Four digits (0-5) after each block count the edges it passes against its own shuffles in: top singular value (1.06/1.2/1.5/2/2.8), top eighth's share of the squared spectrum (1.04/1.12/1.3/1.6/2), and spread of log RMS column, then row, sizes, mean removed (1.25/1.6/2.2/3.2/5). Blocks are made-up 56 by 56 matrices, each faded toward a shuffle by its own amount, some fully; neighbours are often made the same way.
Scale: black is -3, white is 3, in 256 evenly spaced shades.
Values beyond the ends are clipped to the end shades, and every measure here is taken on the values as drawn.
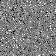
2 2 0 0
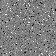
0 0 0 0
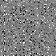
4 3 2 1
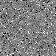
1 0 0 0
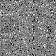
3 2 0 0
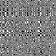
4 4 3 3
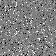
0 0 0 0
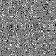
3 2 1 1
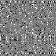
4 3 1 2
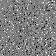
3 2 0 0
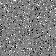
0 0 0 0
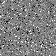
1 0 0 0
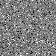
0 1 0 1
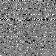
2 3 0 3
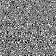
1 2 0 2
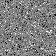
0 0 0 0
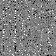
3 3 1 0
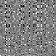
4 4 3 2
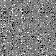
3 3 2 0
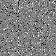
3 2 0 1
